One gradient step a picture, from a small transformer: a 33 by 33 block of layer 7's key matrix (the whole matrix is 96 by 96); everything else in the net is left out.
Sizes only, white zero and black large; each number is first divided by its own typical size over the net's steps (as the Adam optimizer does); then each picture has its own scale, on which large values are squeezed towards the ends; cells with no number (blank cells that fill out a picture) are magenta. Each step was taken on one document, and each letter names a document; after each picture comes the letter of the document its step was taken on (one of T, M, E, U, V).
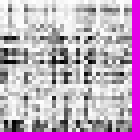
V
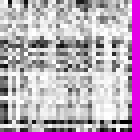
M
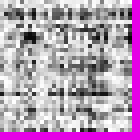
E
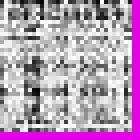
E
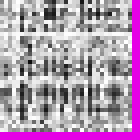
E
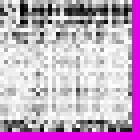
M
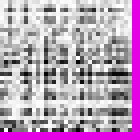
V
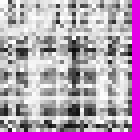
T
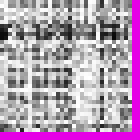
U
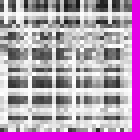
U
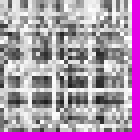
U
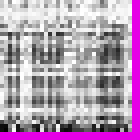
U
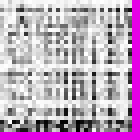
V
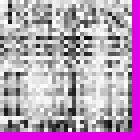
T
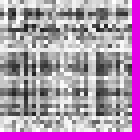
E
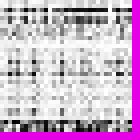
V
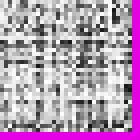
M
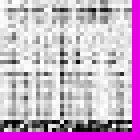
V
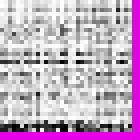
V
